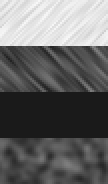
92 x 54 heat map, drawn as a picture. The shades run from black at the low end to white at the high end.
The table splits into 4 rows of 1 panel. Panel 1,1: very high, slanting up to the right, faint in contrast. Panel 2,1: low, slanting down to the right. Panel 3,1: very low, flat. Panel 4,1: low, blotchy.
